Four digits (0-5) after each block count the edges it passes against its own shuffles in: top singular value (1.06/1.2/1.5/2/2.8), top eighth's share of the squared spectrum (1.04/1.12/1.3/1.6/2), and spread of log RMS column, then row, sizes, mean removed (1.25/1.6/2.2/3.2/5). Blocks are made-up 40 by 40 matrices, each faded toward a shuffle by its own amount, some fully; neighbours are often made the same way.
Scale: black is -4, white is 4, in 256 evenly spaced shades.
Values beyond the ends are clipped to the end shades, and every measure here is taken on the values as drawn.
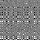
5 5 3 3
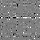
4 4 1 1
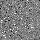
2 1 1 0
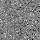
2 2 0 0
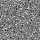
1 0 0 0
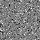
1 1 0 0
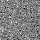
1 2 0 0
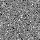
0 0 0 0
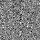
1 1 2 0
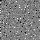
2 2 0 0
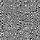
3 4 2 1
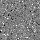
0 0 0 0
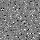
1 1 0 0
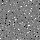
0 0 0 0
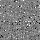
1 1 0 1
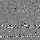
3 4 0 2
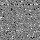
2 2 0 1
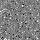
0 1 0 0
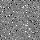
0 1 0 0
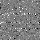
1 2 0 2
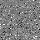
0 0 0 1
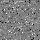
0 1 0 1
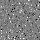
0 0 0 0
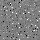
0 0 0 0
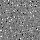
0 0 0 0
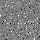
1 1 0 0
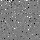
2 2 0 1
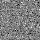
0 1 0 0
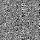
2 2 2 0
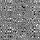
4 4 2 2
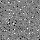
2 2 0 0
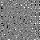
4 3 1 1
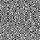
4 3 2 1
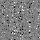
2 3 2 0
